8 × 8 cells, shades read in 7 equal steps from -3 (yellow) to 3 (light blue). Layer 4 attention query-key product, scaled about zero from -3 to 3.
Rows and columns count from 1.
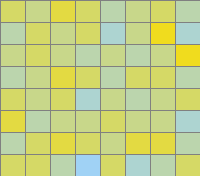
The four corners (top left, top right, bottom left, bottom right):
-1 1 -1 -1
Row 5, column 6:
1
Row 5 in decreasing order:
2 1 0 0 0 -1 -1 -1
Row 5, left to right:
-1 0 -1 2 0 1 0 -1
